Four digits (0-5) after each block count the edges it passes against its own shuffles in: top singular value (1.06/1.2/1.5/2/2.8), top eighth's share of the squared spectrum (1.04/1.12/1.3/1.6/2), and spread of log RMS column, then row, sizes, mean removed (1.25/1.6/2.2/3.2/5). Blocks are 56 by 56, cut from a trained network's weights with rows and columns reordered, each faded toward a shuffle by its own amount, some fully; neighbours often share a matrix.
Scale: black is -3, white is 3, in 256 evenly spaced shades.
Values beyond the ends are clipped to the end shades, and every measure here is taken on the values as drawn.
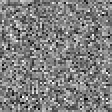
2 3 0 1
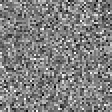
2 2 0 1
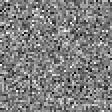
0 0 0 0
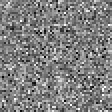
0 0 0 1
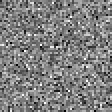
2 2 0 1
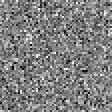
0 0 0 0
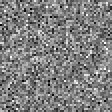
0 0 0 0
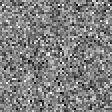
2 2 0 1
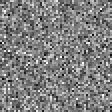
0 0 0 0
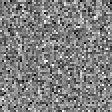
0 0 0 0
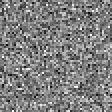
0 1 0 0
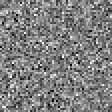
1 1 0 0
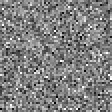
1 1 0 0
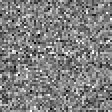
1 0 0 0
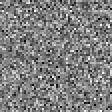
2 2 0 0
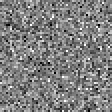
0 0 0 0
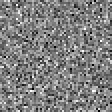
1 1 1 0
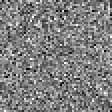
1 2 0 0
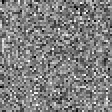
2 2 1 0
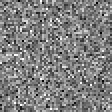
0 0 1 0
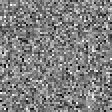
1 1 0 0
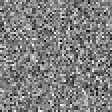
2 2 0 1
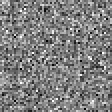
0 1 0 0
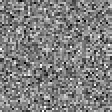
2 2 0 0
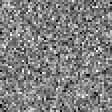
1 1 0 0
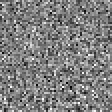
0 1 0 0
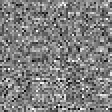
4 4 2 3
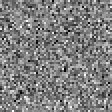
2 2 0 1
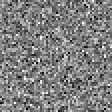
0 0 1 0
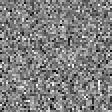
2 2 0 1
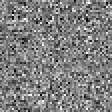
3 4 2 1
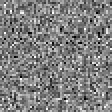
3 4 2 2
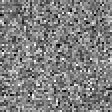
2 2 0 1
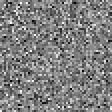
0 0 0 0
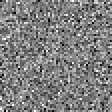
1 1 0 0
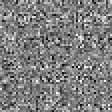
3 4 1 3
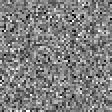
2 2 0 1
